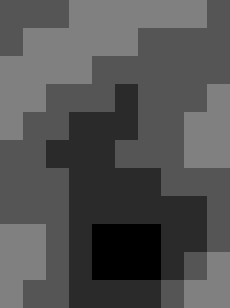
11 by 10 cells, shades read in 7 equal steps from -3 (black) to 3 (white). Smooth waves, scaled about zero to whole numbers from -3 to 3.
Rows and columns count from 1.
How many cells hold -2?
26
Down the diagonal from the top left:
-1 0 0 -1 -2 -1 -2 -2 -2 0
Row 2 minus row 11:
-1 1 1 2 2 2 1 0 -1 -1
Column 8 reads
0 -1 -1 -1 -1 -1 -1 -2 -2 -2 -1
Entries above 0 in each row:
0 0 0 0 0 0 0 0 0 0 0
